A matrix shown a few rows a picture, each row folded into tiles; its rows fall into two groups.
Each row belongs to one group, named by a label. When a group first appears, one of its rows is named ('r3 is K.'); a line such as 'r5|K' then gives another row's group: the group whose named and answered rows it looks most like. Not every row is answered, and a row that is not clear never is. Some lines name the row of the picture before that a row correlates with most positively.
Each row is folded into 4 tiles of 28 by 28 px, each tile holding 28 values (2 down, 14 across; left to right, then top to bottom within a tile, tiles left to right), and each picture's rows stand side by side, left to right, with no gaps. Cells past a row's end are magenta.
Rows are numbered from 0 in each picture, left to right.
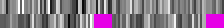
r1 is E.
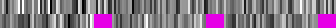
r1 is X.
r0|E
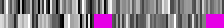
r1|E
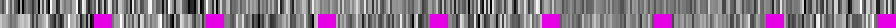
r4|X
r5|X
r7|X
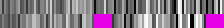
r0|X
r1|X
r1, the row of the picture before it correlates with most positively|5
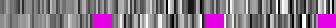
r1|X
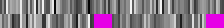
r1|E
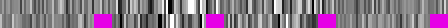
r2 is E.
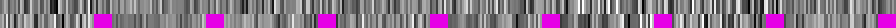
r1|E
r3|X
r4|E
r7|X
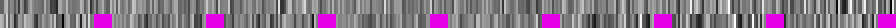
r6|E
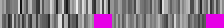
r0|X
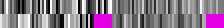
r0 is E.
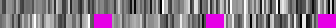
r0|X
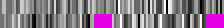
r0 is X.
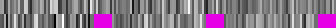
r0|E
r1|X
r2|X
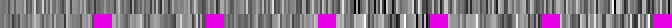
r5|X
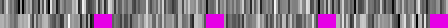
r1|X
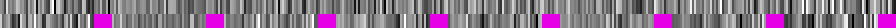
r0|X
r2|X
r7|E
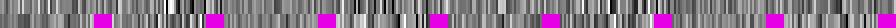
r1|X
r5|E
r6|X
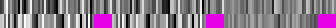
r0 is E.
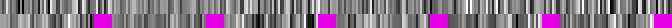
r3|X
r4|E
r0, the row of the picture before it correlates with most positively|2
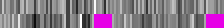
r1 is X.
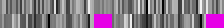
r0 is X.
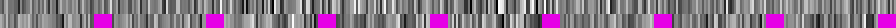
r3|E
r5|E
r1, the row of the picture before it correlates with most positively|1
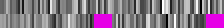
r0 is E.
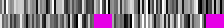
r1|X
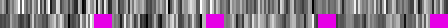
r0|E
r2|X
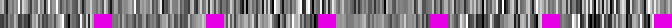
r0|E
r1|E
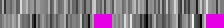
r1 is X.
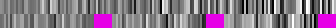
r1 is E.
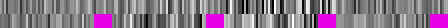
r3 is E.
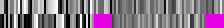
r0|E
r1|X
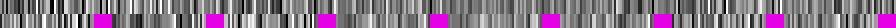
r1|E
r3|X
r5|X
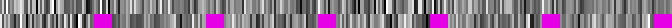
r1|E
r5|X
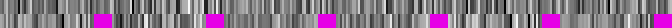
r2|E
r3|E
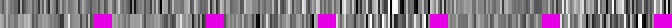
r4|X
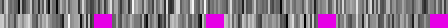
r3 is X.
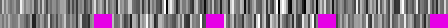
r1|X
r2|X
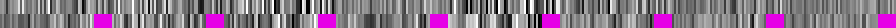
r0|E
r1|X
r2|E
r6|X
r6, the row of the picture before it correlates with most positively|3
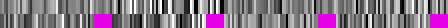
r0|E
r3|X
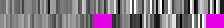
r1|E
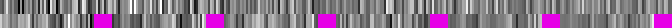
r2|X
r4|E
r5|E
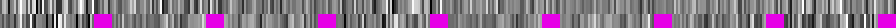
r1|E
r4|E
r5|X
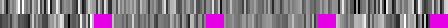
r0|E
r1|X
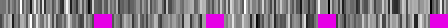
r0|X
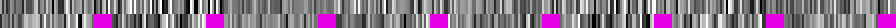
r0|X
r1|E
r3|E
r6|X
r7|X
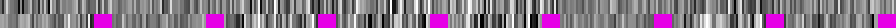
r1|E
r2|X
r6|X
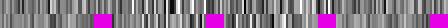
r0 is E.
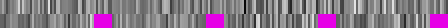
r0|E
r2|X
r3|E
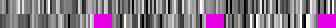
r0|E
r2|X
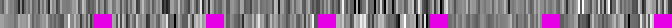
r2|X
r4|E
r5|E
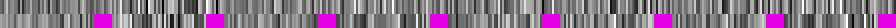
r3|E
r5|E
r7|E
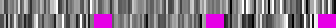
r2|E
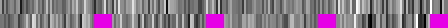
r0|X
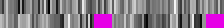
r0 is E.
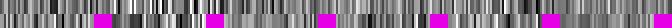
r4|X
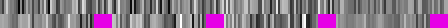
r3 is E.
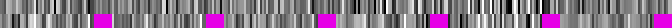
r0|X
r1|X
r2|X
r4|X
